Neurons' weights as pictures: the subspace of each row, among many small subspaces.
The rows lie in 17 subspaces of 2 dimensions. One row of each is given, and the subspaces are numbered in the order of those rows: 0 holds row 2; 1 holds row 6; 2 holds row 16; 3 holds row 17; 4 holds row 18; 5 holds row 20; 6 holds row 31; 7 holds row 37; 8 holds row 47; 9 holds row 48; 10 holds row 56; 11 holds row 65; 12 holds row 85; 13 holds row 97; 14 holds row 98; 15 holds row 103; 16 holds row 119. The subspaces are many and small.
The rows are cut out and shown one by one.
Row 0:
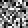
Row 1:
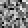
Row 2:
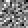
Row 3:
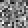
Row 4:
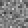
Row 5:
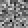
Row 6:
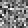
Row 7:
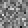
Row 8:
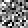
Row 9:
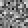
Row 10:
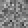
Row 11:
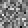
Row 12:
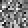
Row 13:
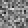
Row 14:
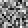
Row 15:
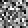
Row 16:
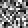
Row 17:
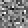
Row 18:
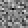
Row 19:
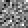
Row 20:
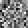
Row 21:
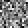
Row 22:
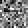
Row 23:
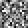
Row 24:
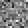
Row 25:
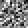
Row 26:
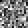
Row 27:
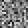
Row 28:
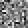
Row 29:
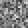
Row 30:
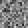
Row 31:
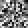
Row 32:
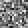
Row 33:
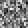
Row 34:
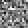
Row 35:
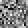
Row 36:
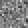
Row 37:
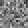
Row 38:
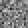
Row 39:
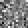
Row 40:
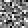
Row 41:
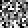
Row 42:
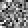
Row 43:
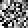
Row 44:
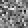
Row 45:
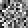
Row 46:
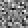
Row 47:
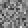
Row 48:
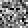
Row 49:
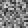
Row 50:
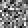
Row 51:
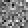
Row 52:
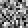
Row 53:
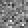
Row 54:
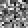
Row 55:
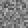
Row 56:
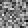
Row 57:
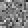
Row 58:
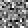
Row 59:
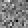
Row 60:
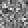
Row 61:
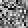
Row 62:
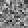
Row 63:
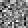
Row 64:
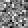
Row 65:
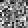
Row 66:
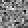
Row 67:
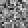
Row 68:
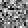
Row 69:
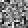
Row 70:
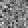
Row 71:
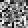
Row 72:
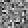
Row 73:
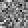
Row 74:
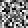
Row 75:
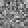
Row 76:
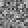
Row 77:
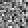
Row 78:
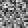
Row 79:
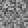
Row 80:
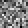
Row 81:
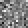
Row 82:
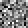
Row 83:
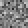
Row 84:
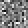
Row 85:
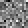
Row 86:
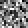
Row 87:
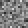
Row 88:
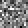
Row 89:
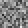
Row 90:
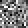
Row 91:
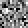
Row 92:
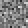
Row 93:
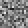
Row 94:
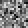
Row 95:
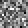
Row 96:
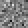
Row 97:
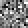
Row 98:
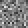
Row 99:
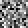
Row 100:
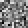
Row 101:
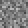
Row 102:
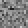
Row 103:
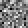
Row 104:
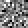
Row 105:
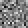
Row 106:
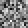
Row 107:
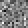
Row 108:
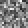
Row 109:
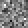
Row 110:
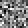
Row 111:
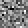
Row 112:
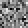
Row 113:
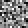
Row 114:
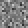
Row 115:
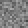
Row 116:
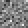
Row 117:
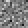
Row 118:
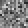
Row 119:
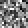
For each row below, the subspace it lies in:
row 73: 12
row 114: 4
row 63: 3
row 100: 11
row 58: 5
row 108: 16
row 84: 3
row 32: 9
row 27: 14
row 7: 8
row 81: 1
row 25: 0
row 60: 9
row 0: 2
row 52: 2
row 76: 7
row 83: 7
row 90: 14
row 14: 2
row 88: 15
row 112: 9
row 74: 4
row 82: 3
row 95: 8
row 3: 11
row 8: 8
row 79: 10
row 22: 4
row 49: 10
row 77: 6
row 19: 0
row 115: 10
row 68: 15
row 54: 16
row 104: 6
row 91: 9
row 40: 13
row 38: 15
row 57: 12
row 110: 1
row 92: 13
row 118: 13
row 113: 13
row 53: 10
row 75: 7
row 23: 4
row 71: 11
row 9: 7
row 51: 8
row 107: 3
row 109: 9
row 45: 5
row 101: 5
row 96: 6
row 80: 2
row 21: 12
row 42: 12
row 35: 14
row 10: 6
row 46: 4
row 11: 8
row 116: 0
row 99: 5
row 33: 6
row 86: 16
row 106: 6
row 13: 1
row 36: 13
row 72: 3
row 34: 15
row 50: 15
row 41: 12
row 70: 1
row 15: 8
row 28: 3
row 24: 5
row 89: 2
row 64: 9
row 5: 16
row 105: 14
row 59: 2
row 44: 14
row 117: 0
